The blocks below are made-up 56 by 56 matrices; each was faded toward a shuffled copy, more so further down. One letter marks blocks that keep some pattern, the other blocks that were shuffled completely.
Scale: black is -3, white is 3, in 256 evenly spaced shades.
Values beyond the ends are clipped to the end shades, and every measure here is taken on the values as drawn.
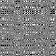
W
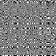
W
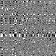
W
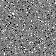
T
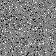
T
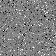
T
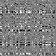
W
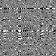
W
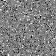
T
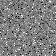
T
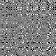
W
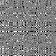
W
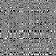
W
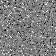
T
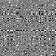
W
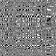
W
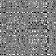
W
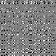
W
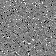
T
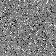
T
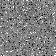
T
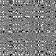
W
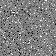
T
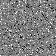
T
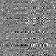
W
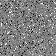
T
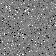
T
